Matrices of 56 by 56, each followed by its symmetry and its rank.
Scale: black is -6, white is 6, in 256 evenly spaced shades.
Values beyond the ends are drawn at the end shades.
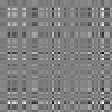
symmetric, rank one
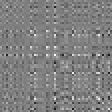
symmetric, rank three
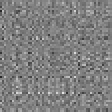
neither, rank five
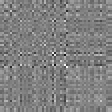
symmetric, rank three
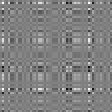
symmetric, rank one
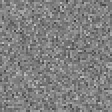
neither, full rank
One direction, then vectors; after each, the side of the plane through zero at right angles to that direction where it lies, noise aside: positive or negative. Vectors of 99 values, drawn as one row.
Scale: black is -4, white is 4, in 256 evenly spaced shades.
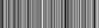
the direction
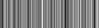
positive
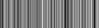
positive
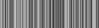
negative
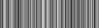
positive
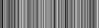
positive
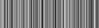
negative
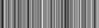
positive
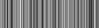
negative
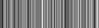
positive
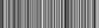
positive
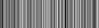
positive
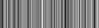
positive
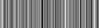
negative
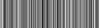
negative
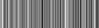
negative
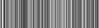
negative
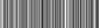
negative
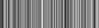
positive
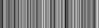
positive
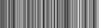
positive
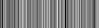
positive
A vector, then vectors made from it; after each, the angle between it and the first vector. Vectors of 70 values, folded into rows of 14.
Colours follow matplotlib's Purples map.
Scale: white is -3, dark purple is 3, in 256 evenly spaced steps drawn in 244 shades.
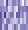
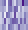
nearly opposite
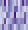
nearly opposite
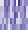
orthogonal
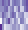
orthogonal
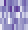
partly opposed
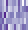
nearly parallel
